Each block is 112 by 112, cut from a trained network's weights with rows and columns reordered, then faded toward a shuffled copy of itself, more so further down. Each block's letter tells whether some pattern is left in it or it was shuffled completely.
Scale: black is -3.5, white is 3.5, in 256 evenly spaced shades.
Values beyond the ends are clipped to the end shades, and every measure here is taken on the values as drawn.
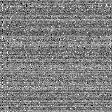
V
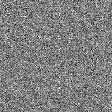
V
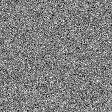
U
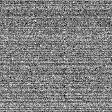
V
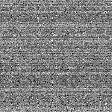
V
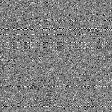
V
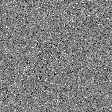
U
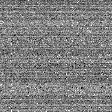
V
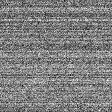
V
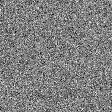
U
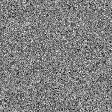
V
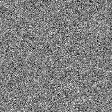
V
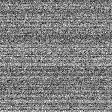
V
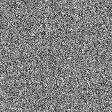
V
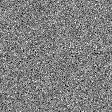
U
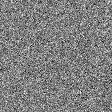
U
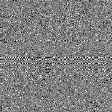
V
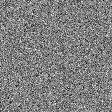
U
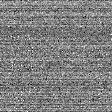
V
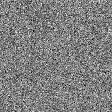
V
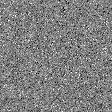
U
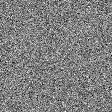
U
